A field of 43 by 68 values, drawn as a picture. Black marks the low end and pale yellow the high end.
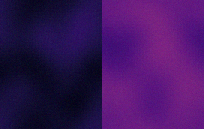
The table splits into one row of 2 panels. Panel 1,1: very low, smooth, faint in contrast. Panel 1,2: low, smooth, faint in contrast.
